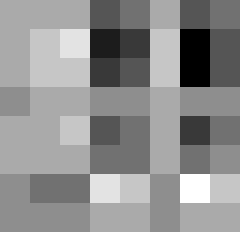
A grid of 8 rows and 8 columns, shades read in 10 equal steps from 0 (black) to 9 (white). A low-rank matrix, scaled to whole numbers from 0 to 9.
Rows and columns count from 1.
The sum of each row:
38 34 35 43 38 41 49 44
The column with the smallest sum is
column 7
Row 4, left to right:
5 6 6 5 5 6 5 5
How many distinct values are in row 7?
5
